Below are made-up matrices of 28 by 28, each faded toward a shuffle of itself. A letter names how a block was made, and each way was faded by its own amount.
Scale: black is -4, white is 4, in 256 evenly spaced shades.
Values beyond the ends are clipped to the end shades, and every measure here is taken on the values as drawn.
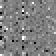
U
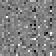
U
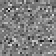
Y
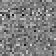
Y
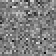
Y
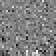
U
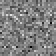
Y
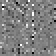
U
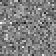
Y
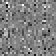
U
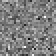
Y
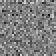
Y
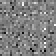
U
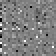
U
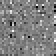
U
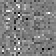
U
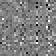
U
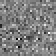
Y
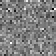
Y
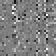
U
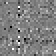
U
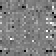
U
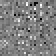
U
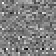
Y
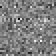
Y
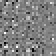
U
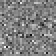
Y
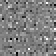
U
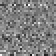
Y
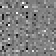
U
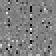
U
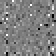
U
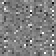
U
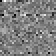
Y
